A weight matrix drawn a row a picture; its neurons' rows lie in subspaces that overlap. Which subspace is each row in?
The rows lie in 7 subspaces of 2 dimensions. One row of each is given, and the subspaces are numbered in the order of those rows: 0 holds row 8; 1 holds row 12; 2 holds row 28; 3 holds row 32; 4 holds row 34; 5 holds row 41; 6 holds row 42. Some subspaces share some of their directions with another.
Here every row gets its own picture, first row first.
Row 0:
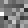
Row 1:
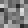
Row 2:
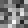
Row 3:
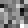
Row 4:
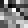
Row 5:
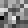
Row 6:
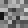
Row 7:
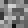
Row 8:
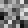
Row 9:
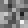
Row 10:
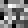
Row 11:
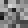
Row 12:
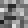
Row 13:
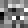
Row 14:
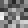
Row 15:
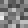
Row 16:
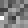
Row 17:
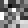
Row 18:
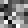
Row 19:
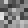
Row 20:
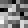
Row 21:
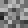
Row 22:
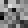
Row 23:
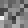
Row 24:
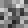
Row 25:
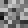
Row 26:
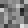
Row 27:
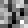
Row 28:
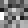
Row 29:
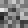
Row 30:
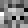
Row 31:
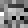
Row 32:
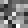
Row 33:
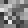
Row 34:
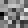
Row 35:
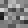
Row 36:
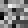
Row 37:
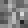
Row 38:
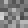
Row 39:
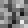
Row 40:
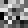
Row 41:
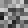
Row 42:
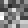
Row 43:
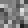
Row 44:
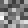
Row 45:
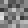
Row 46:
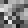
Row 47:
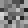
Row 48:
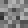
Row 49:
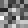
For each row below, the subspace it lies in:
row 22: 6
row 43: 0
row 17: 6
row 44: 2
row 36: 1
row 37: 5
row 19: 3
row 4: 6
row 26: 0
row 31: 2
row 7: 1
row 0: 4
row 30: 2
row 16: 4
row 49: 4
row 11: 6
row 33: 3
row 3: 0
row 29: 1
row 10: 1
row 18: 3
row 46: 3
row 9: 5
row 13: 2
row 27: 5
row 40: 3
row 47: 6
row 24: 5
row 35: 0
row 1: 0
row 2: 5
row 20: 1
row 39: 5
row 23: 4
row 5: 4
